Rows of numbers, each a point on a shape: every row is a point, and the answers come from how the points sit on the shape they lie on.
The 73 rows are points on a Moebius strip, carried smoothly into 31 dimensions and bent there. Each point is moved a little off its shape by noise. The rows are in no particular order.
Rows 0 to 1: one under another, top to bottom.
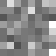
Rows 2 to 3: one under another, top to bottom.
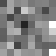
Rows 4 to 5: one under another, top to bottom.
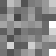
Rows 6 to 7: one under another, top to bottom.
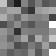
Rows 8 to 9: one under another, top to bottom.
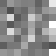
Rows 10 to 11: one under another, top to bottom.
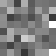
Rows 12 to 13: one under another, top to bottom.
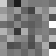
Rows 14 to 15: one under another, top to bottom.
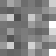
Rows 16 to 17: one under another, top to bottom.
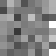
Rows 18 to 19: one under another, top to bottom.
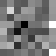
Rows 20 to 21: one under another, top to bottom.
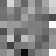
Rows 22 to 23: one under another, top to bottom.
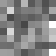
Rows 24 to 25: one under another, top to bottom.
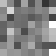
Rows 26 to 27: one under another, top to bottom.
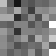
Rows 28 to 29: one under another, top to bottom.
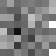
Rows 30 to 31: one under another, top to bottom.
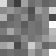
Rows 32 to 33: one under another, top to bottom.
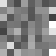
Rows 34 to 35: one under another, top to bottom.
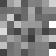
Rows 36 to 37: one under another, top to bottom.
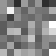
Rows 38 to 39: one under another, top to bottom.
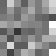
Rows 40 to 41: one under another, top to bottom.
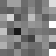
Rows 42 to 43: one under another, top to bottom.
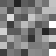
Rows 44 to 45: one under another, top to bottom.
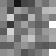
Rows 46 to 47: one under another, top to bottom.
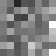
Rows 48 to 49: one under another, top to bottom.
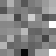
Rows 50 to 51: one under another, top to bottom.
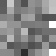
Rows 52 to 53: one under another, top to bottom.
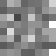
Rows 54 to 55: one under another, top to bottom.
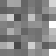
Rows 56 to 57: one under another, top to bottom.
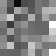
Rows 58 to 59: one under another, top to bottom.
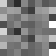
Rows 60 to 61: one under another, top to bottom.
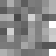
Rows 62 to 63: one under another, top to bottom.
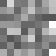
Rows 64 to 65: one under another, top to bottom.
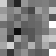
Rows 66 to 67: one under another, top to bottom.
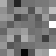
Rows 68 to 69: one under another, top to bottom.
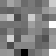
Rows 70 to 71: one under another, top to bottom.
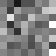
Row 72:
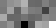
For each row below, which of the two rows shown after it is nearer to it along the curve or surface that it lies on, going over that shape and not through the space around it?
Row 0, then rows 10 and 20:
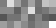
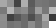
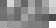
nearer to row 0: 20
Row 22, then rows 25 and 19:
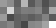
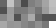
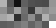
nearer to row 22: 19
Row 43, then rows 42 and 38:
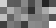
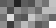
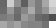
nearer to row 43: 42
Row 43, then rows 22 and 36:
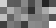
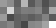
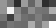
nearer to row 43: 36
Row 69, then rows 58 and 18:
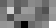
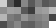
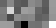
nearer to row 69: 18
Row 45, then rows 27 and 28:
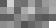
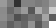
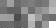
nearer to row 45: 28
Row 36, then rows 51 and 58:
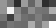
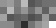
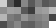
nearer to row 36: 51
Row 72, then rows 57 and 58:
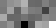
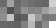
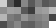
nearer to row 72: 58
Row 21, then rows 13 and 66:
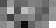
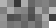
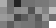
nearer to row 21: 13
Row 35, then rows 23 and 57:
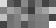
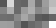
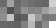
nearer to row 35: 57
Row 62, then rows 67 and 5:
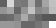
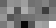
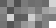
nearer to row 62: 67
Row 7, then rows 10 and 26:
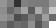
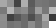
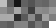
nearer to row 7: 26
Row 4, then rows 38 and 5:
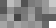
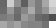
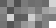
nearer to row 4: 38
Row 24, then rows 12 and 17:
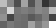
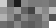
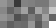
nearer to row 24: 12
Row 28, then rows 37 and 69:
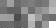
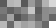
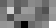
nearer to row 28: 37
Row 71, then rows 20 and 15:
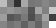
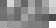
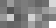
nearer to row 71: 15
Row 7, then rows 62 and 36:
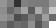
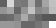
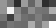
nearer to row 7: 36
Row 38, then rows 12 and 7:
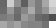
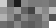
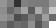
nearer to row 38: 7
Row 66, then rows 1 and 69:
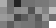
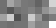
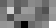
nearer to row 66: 1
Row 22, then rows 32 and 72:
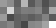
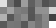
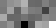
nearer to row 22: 72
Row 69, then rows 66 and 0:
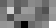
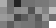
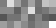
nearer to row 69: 0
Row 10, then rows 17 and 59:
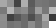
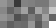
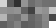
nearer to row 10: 59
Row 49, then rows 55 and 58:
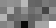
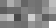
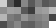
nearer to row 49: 58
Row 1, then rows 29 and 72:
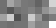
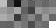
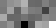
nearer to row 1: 29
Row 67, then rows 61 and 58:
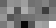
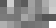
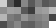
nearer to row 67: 61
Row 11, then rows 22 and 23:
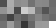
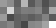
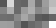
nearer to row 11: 23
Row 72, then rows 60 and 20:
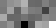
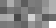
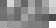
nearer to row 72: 20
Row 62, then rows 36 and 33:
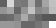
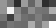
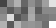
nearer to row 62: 33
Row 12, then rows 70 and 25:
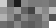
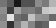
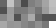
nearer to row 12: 70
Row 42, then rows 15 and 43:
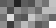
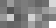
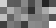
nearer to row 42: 15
